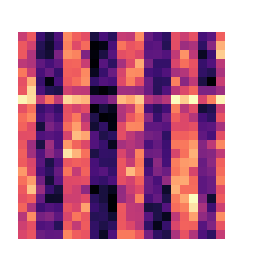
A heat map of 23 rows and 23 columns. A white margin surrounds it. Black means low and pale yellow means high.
Stripes: upright, repeating 4 times. Grain: streaks running down. Odd lines: row 8.
